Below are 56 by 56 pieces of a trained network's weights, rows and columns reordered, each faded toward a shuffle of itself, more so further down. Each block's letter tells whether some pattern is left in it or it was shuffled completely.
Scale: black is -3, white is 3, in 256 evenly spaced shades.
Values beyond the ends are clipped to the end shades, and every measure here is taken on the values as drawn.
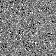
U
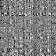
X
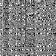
X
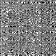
X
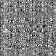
X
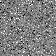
U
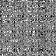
X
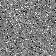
U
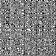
X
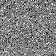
U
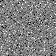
U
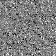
U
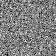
U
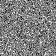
U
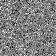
U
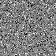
U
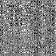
X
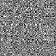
X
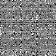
X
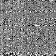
X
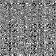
X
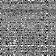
X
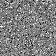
U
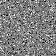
U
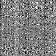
X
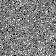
U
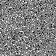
U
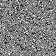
U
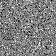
U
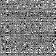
X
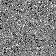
U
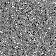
U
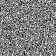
U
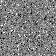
U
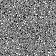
U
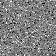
U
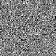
X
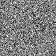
U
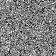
U
